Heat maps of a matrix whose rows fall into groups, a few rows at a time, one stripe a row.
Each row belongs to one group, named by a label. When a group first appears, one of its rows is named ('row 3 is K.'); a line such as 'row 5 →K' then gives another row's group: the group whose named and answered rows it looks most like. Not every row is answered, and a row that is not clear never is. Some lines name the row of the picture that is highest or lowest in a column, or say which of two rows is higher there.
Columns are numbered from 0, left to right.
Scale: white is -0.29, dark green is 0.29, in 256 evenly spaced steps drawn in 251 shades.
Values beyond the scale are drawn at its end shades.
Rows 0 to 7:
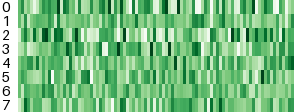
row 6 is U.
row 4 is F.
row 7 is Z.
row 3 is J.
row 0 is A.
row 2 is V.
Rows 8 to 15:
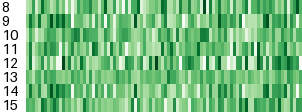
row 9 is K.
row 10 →J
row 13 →A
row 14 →K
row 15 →V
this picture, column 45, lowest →12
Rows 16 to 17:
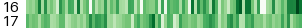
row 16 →F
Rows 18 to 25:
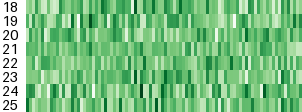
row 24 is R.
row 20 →V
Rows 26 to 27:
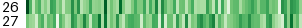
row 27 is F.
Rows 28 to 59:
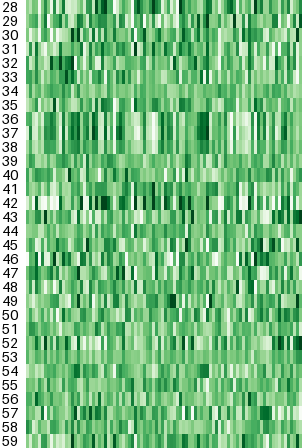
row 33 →A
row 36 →J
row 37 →J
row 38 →J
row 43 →F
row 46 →V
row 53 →F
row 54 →J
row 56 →U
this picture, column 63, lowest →46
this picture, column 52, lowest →57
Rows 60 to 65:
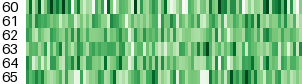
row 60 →K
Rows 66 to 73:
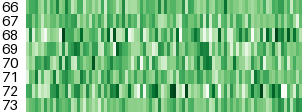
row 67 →A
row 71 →V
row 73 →F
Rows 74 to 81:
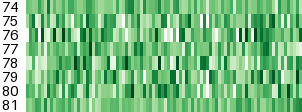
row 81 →F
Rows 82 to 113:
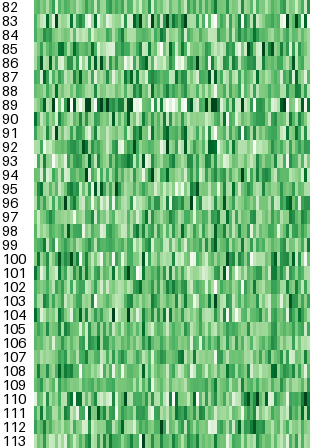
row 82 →R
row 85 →V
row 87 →A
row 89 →R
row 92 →J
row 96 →F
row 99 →R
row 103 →A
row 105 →K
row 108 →K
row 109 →R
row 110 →F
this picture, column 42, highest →112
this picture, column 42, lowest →85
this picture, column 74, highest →110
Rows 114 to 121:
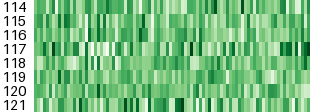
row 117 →F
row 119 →U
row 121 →A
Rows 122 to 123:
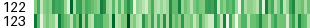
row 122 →J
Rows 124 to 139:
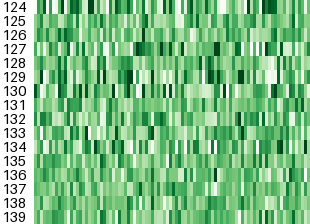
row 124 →V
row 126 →K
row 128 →U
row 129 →U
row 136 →A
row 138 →U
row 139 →J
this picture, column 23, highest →129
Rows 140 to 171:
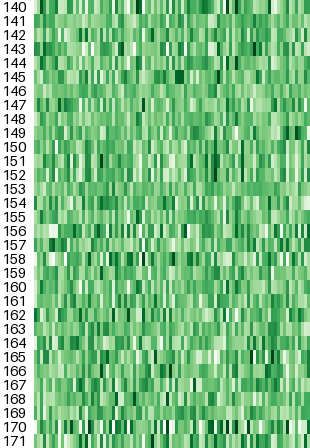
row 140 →Z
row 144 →Z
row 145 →A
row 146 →J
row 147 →K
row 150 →R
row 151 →R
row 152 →R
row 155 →Z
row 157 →V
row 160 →Z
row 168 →J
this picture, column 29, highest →143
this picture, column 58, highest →170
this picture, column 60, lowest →165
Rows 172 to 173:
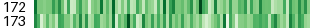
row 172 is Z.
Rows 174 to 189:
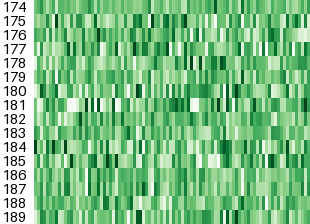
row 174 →R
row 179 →R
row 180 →Z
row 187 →K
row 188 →U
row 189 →Z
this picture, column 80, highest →177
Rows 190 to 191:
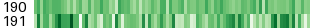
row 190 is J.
